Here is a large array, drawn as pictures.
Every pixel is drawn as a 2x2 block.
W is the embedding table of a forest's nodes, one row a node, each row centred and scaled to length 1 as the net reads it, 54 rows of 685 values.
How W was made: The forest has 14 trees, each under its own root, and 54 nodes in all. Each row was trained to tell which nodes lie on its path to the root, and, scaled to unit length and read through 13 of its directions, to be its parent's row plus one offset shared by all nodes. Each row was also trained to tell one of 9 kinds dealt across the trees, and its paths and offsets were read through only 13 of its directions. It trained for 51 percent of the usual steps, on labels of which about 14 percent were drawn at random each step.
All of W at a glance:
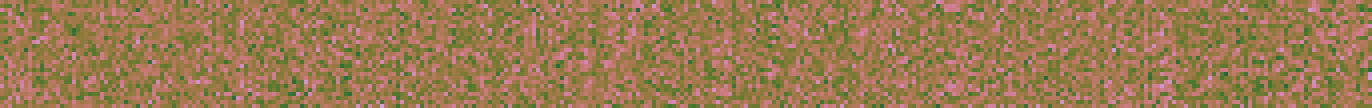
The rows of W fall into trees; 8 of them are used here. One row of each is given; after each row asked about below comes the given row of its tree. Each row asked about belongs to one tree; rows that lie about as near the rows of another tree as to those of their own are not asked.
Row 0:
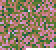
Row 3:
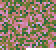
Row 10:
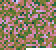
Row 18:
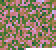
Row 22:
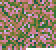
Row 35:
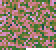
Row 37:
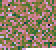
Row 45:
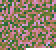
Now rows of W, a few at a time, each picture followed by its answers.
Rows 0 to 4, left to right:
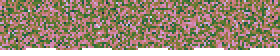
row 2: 22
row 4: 0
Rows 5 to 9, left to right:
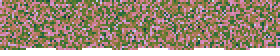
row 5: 35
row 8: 37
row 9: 18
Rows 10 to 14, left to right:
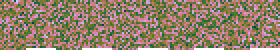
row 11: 3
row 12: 45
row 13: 22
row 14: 37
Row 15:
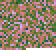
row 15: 3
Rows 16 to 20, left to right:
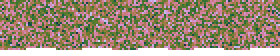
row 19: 22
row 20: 37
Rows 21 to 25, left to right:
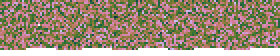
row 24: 10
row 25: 0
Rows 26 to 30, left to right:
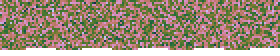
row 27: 10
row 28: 3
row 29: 18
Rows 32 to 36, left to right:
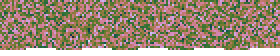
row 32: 10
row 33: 37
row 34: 10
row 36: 18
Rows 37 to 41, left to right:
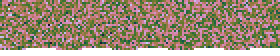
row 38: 37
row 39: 35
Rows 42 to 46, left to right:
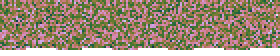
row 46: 10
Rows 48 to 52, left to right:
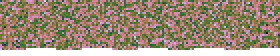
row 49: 18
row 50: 18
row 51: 10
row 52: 37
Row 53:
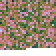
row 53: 0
